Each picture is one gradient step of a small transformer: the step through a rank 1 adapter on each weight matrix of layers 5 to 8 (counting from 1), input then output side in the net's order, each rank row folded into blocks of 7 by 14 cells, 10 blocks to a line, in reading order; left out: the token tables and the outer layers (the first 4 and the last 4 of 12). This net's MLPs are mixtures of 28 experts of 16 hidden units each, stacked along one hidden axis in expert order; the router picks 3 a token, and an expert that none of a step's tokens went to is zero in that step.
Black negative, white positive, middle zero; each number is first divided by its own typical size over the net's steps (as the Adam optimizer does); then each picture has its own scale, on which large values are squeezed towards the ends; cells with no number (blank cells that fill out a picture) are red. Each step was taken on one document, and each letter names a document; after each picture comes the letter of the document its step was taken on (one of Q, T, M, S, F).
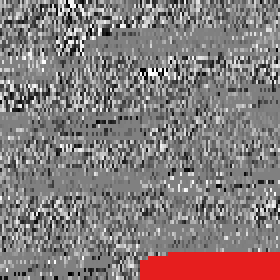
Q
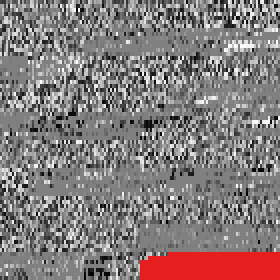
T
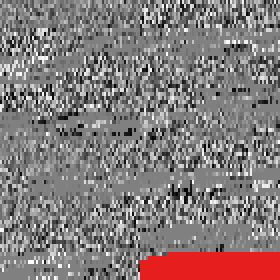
Q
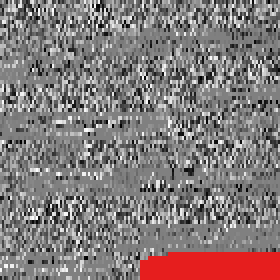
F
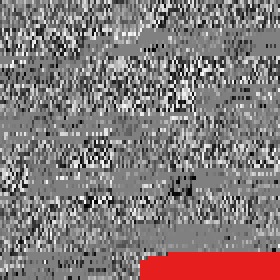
T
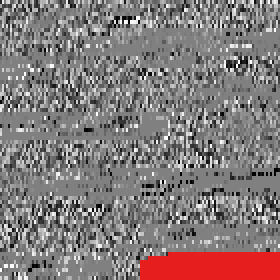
F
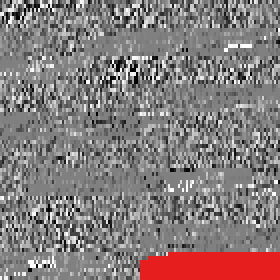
F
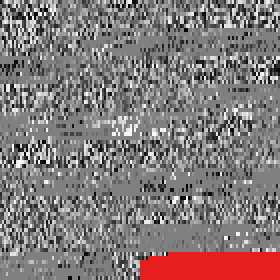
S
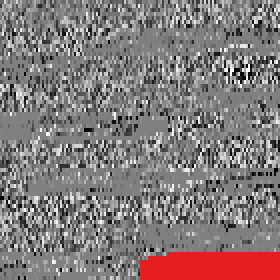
F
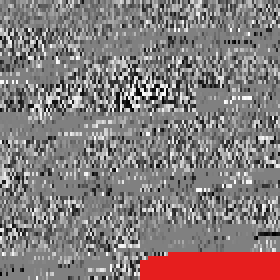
S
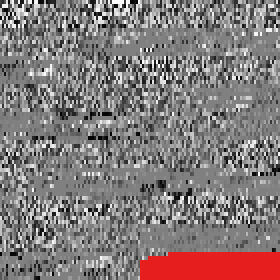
T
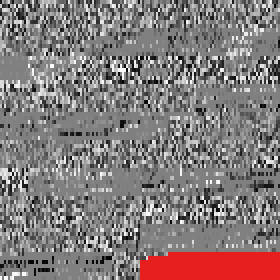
T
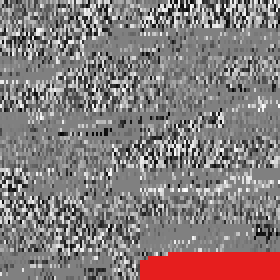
S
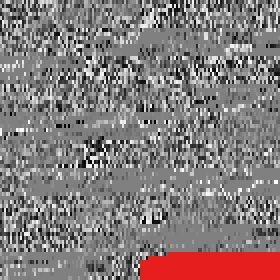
T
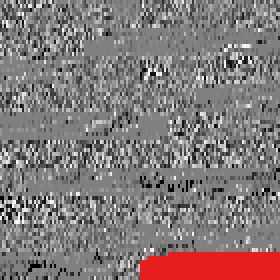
F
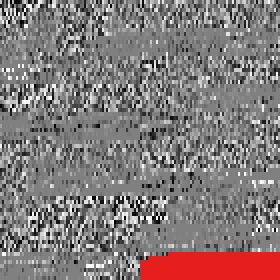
Q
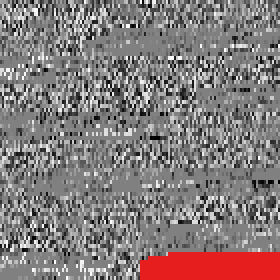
Q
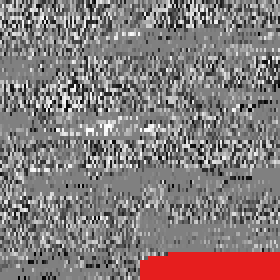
S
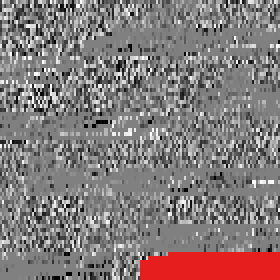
Q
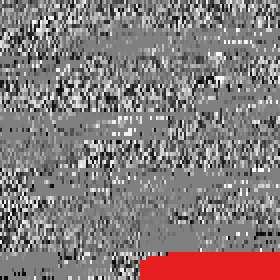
S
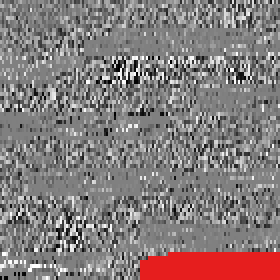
F
